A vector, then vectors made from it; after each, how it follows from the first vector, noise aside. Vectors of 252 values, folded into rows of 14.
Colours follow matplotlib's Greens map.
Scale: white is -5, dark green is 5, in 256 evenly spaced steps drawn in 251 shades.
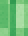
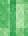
copied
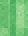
shrunk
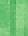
shrunk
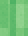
shrunk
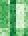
scaled up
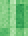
negated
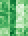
scaled up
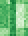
scaled up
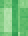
reversed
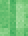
shrunk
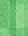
shrunk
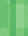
shrunk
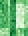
scaled up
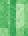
copied
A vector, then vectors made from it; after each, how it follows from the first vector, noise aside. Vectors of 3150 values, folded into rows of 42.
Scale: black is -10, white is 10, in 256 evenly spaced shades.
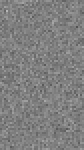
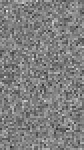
scaled up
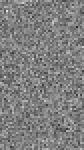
scaled up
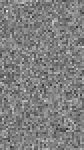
scaled up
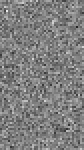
scaled up
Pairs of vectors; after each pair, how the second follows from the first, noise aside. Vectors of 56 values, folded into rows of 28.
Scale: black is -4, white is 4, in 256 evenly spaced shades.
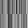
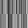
copied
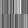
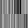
negated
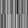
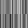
reversed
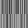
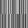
negated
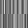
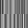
reversed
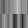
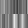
negated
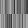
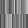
negated
